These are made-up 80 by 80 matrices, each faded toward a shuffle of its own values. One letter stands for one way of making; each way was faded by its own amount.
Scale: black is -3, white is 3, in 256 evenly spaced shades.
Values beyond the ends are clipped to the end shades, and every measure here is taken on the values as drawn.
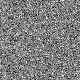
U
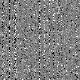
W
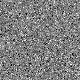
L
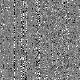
W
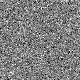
U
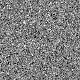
U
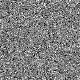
L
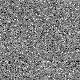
L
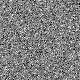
U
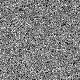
L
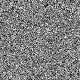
U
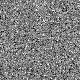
U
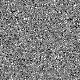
L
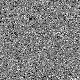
L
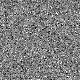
L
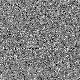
L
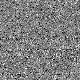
L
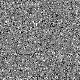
L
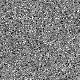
L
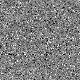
L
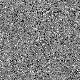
L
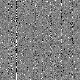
W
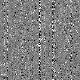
W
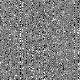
W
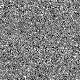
L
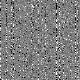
W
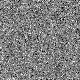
U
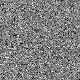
L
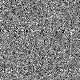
L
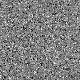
L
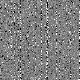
W
